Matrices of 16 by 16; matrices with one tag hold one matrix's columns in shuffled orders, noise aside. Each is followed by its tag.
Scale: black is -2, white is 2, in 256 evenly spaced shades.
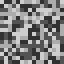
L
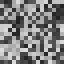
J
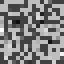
J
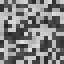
L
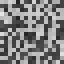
L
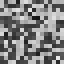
L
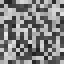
L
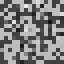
J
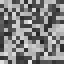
J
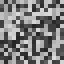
L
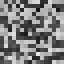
L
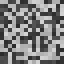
J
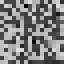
J
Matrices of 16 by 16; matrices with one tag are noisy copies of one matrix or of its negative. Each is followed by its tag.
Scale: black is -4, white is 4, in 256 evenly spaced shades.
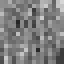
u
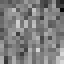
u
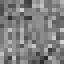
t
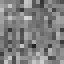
t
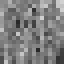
u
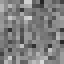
t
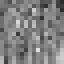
u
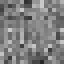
t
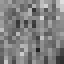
u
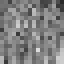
u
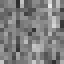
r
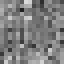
t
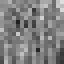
u
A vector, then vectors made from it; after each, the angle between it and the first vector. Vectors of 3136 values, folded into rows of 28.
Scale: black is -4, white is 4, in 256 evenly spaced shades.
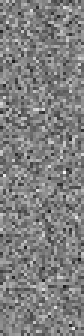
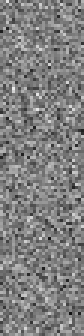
partly aligned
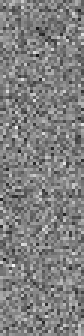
orthogonal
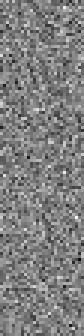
nearly parallel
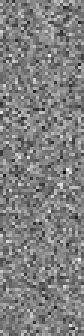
nearly opposite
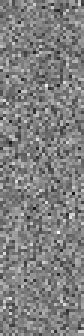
orthogonal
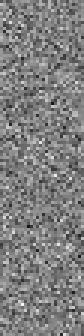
orthogonal
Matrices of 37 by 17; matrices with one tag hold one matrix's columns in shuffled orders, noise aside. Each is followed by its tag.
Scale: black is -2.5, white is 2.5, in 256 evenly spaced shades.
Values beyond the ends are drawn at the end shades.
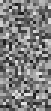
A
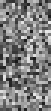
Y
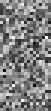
A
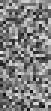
A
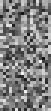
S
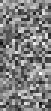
A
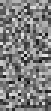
A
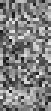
Y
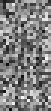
Y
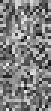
S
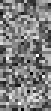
Y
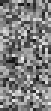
Y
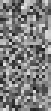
S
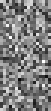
S
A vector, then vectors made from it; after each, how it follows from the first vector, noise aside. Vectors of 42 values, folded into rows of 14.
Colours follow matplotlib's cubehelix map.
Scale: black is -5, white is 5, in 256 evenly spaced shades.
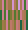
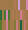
partly zeroed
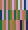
scaled up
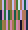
scaled up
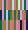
scaled up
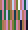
scaled up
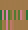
partly zeroed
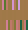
partly zeroed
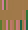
partly zeroed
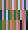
scaled up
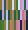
scaled up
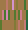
partly zeroed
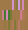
partly zeroed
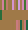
partly zeroed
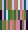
scaled up
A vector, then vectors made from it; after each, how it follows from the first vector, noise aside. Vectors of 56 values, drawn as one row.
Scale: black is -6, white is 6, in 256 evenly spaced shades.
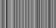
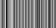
scaled up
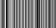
scaled up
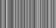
negated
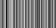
scaled up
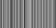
wrapped around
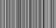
wrapped around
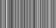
negated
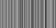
wrapped around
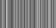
negated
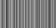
copied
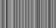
copied
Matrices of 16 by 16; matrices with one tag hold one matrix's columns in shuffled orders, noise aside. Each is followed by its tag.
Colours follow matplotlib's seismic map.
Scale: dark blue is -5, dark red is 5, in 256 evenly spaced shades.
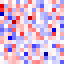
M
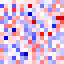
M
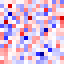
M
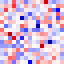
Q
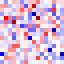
M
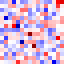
Q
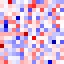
Q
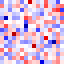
Q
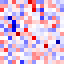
Q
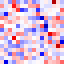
Q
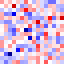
M
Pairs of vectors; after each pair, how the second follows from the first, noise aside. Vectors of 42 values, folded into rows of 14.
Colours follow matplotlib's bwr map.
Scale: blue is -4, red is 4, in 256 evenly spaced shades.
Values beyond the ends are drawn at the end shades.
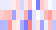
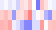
sign-scrambled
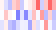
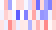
sign-scrambled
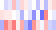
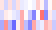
sign-scrambled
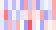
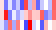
scaled up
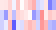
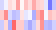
sign-scrambled
